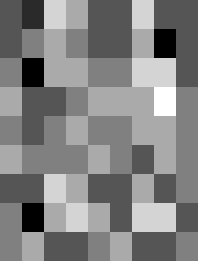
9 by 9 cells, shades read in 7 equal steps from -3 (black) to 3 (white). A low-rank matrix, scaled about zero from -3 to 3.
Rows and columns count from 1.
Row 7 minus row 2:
0 -1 1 1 0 0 0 2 1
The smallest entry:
-3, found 3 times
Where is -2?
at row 1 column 2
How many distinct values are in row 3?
5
